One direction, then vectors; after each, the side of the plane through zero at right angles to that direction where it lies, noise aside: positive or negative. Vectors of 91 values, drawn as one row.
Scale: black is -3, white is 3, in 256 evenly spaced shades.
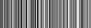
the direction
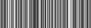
positive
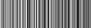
negative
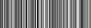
positive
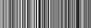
negative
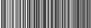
negative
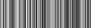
negative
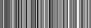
positive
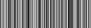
negative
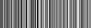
positive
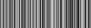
negative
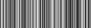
negative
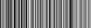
positive
